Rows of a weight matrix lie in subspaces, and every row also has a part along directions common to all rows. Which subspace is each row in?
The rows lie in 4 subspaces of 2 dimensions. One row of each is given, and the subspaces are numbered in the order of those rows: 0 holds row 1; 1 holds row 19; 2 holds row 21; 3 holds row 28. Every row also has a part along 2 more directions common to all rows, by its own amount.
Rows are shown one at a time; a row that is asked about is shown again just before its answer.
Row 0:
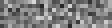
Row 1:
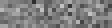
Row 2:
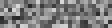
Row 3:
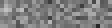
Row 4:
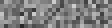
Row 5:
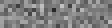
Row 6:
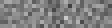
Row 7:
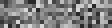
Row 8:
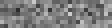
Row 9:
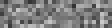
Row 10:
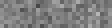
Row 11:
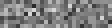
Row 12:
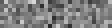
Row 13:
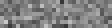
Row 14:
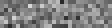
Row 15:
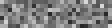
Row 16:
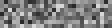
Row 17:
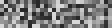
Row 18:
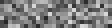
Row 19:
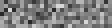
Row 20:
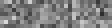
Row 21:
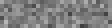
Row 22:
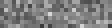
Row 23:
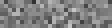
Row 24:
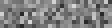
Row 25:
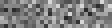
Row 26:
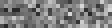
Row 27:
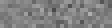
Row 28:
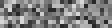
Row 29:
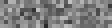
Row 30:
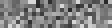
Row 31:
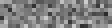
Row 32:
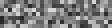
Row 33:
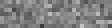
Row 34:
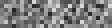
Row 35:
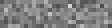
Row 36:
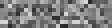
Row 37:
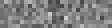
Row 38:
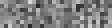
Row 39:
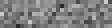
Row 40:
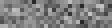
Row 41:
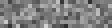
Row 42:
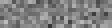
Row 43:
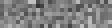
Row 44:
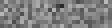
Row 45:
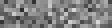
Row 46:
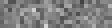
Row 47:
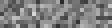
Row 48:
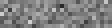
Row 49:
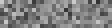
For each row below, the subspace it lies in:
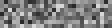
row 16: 1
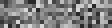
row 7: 1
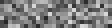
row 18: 2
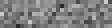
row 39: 1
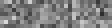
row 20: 2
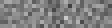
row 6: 0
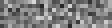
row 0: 0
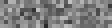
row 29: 3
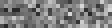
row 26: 0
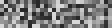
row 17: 1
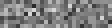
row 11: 0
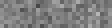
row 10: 1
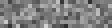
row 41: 3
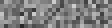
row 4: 1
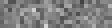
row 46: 3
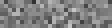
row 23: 2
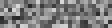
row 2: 3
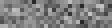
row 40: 0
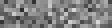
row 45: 2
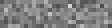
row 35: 2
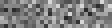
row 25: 0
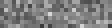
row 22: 2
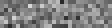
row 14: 3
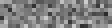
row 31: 2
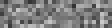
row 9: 1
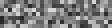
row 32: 3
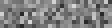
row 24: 1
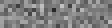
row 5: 0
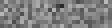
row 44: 1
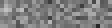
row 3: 0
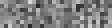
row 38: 1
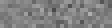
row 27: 0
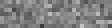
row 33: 2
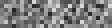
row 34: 0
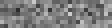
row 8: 0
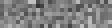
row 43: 1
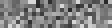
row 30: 1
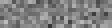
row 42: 2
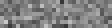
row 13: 3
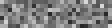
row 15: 2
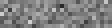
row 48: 1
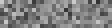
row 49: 2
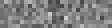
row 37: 0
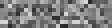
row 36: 3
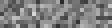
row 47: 3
